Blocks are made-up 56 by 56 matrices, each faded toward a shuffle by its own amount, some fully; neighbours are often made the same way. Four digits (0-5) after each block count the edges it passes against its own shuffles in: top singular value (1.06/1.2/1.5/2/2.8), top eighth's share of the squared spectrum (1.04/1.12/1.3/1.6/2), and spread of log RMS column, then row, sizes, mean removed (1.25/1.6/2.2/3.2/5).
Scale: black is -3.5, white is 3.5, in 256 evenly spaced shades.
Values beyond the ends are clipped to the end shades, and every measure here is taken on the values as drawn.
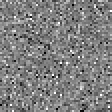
2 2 0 0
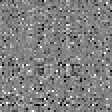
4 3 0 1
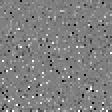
1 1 0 0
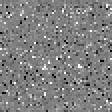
1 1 0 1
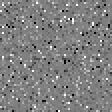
0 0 0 0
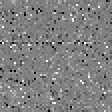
3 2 0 1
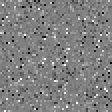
1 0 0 0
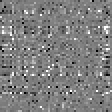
4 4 2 2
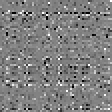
4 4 2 3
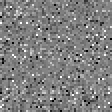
3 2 0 1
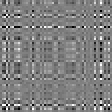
5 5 4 4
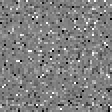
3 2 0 0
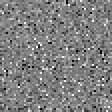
2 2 0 0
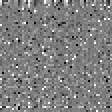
3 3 1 1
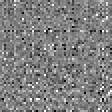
4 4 2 2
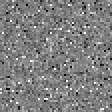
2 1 0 0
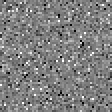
0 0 0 0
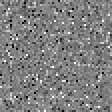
0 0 0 0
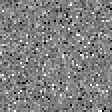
0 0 0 0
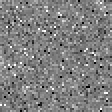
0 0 0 0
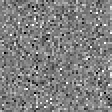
1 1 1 0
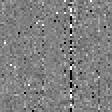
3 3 2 0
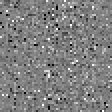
1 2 2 1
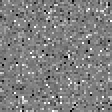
0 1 1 1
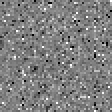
1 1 1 0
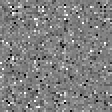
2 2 1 1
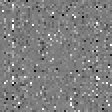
2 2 1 0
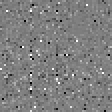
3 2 0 1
